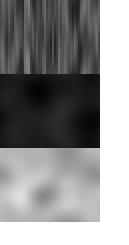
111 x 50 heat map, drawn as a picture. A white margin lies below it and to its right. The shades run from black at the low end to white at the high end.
It is made of 3 by 1 panels. Panel 1,1: low, streaked downward. Panel 2,1: very low, smooth, faint in contrast. Panel 3,1: high, smooth.
